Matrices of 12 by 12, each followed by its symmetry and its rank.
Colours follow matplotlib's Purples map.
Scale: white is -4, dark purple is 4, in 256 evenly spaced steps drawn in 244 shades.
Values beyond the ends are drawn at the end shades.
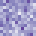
neither, full rank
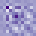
symmetric, rank two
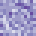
antisymmetric, full rank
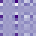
neither, rank one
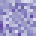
antisymmetric, full rank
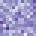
neither, full rank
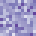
antisymmetric, full rank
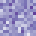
neither, full rank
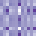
neither, rank one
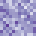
antisymmetric, full rank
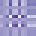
neither, rank one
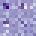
symmetric, rank two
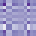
neither, rank one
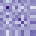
symmetric, rank two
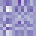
neither, rank two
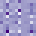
neither, rank two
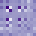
symmetric, rank two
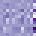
neither, rank two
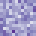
neither, full rank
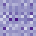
neither, rank two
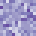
antisymmetric, full rank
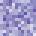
neither, full rank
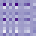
neither, rank one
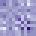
symmetric, rank two
